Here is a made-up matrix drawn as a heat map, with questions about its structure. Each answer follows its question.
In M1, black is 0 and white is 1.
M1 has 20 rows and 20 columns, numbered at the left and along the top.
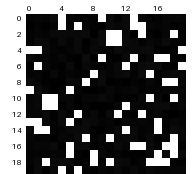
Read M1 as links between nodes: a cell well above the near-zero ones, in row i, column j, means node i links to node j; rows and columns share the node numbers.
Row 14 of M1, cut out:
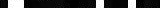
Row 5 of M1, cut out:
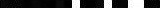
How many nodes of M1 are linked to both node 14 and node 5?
1
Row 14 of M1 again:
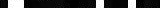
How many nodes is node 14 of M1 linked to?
4
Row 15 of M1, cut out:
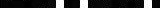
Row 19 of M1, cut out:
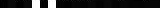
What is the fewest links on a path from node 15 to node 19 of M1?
6
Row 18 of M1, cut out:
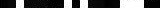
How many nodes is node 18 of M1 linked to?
6
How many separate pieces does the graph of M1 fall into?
1
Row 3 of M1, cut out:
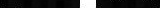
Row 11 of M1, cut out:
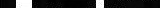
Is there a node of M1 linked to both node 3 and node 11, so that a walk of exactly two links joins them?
no
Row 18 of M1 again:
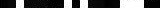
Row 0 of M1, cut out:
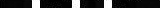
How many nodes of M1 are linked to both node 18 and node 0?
0
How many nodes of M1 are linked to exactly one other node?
0
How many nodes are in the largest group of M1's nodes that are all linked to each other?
3
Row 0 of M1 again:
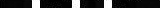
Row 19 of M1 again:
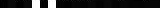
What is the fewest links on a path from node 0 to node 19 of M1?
2
